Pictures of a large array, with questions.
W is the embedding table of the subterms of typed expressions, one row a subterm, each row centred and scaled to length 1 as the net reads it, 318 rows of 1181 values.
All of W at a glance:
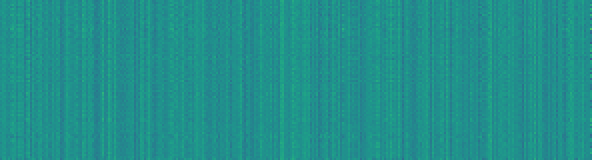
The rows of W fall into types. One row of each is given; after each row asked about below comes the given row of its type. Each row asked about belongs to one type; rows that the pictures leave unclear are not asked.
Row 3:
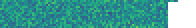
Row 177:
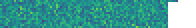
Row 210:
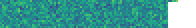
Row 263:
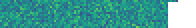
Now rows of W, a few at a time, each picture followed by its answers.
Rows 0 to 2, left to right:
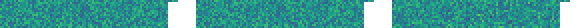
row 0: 177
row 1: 177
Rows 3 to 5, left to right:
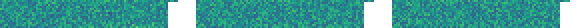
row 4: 3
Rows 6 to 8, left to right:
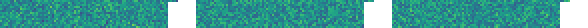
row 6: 263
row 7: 210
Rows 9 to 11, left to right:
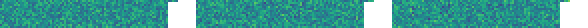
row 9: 3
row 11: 210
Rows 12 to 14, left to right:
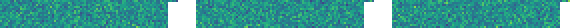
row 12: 263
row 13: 177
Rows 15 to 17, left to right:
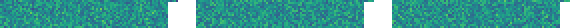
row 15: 177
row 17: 210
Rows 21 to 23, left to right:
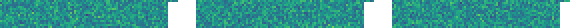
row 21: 177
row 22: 3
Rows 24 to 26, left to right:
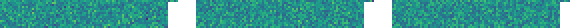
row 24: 3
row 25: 263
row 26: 3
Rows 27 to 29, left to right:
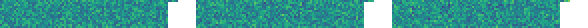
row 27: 3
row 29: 210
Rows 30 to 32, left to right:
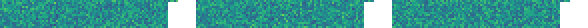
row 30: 3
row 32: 210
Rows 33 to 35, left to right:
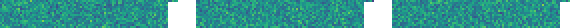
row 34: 177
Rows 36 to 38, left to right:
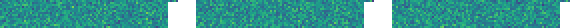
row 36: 263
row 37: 263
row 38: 177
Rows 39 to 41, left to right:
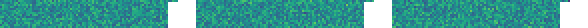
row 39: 210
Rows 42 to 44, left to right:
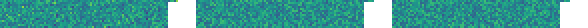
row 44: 177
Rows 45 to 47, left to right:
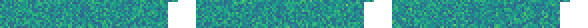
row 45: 177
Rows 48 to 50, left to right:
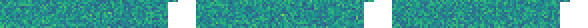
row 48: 210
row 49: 210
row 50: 3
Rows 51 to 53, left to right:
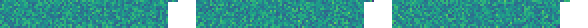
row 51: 3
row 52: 263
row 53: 210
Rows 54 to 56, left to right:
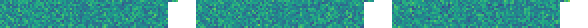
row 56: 210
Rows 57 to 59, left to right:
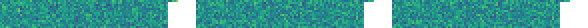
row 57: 210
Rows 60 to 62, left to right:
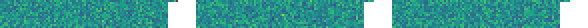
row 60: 263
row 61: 210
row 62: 210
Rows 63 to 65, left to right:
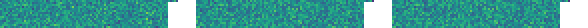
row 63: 263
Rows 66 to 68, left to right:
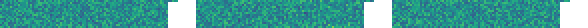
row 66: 177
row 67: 3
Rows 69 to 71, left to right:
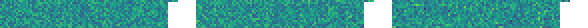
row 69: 177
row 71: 210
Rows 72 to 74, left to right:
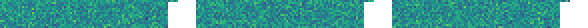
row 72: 3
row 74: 263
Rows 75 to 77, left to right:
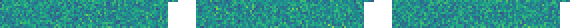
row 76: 177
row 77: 3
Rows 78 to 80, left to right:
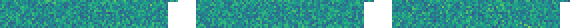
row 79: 3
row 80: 263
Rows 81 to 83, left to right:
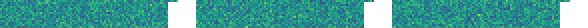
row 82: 210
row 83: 210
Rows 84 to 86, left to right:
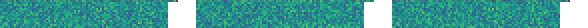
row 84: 263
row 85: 3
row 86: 177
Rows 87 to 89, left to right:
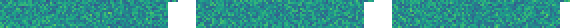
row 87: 210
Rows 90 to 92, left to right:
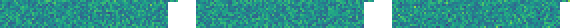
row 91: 210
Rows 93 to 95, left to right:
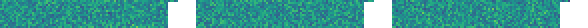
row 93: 3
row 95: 177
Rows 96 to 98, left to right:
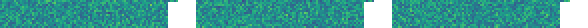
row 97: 210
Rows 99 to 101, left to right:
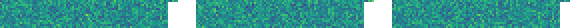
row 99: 210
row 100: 210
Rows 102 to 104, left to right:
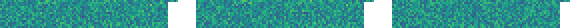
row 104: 177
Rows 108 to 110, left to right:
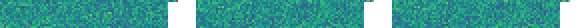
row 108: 210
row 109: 3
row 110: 3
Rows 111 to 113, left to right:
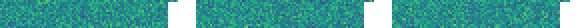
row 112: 177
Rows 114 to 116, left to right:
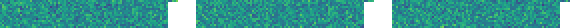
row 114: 210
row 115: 210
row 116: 177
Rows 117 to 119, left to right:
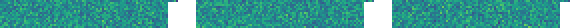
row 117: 263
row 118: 210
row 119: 263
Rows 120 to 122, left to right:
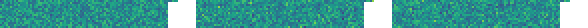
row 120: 177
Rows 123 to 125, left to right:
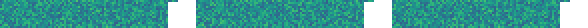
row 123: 3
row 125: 3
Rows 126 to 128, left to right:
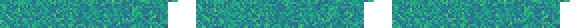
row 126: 210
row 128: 210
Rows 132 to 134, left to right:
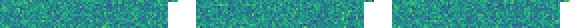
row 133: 210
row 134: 210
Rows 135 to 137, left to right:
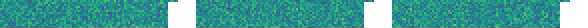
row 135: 3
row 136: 177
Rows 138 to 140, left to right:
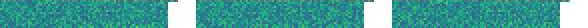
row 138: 3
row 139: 3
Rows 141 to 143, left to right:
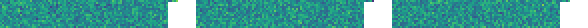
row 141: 210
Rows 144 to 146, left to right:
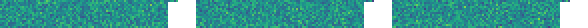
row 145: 177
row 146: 263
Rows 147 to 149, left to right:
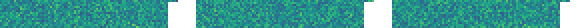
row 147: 263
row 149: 3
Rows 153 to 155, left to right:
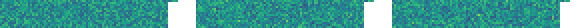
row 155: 210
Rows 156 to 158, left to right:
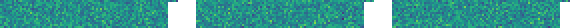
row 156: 177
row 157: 3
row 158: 263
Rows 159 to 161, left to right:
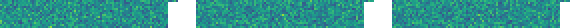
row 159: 210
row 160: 210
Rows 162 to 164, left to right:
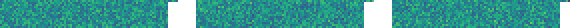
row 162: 3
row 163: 3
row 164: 263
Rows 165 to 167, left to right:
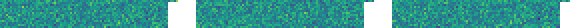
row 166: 210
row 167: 3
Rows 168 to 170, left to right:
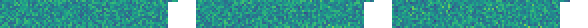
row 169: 3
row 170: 177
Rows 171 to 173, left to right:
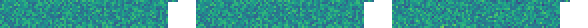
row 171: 3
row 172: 3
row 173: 177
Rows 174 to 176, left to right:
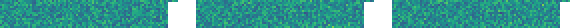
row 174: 210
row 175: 3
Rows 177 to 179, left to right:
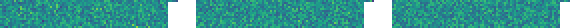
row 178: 263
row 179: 3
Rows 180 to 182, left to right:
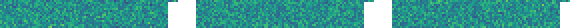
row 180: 177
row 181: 177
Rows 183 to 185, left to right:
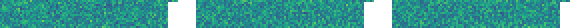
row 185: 3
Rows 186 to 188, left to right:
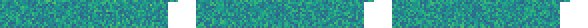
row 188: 177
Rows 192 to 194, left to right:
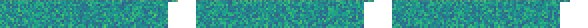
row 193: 210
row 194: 3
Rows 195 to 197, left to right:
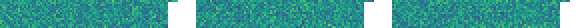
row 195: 210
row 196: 263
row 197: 3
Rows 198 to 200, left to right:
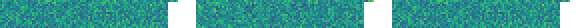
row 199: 210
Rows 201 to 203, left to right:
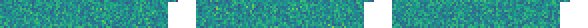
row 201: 177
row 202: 177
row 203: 3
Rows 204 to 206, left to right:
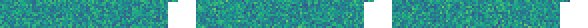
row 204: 210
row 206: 263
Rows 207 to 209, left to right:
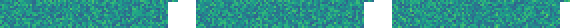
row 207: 210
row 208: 3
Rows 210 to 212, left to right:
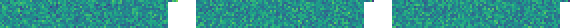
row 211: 263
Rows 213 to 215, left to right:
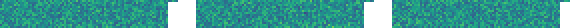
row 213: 3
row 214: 3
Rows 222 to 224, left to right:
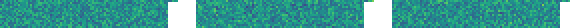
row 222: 177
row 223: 210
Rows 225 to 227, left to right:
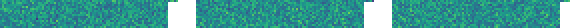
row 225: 3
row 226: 177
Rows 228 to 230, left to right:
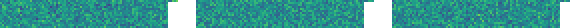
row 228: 210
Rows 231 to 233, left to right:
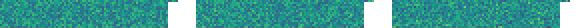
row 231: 3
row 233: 263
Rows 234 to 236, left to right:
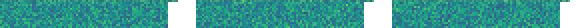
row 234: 210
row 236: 3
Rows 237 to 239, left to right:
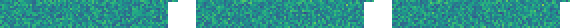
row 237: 210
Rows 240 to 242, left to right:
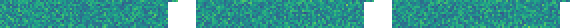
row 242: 3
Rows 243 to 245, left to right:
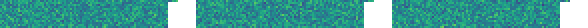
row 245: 177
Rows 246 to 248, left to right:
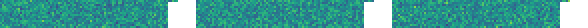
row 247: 3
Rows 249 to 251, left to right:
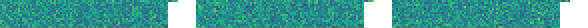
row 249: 210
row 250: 210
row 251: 263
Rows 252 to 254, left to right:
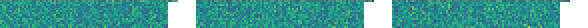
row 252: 210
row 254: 177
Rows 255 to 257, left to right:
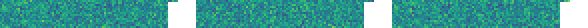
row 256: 263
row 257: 210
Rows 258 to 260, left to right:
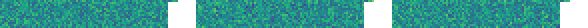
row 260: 210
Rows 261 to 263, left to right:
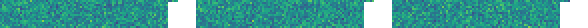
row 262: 3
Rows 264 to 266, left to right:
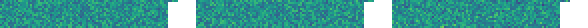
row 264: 177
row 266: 177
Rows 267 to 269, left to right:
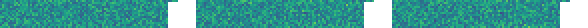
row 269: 3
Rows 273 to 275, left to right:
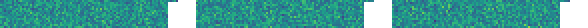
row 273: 177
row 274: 177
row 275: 177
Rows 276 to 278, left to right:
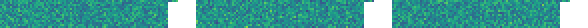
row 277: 210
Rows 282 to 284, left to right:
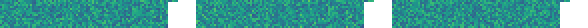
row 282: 210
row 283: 210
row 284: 177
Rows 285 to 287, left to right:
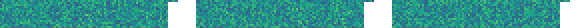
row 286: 177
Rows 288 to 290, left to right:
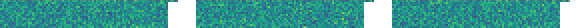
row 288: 3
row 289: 263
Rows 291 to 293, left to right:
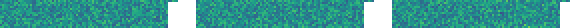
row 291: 210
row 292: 3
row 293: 3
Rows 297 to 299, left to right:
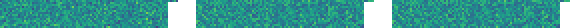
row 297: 263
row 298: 210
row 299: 210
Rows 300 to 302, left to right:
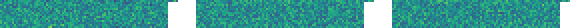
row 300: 177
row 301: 210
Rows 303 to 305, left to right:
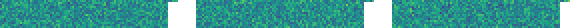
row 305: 210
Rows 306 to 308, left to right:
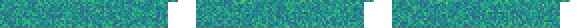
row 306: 3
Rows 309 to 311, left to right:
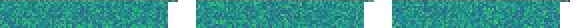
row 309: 3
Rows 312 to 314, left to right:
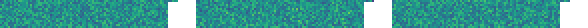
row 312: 177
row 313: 177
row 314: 3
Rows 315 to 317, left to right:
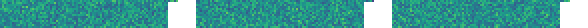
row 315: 3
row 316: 177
